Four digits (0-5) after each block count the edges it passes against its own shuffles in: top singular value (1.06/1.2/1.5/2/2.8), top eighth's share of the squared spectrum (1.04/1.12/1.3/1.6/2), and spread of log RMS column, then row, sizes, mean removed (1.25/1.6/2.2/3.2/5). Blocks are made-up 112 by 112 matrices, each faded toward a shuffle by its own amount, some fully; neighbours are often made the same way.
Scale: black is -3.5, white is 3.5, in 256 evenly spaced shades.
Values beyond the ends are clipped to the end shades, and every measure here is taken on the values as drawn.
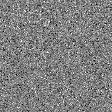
0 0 0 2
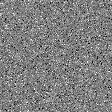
0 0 0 0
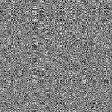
5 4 3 3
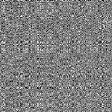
5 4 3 3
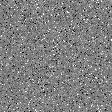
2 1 0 0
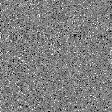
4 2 1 1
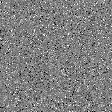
3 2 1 0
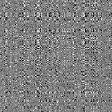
5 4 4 3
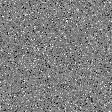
0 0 0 0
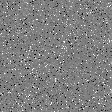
0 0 0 0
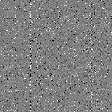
4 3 2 1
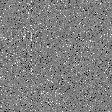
3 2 0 0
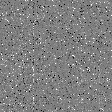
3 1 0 0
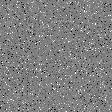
2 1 0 0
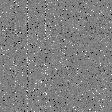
4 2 1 0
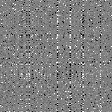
5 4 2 2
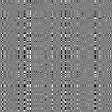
5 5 4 4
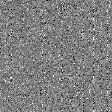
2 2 3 0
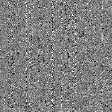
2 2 3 0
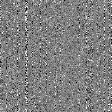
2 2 4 0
